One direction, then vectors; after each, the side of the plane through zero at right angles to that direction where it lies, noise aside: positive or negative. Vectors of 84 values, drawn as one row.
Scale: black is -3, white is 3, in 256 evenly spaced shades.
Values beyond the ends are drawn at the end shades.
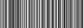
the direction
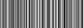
positive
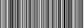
positive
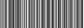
positive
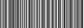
positive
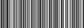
negative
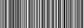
positive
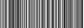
positive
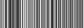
positive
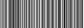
positive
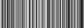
positive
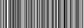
positive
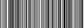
positive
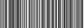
positive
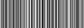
positive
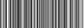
positive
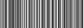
positive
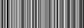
negative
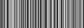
negative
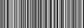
negative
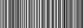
positive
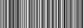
positive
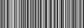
negative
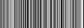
negative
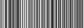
positive
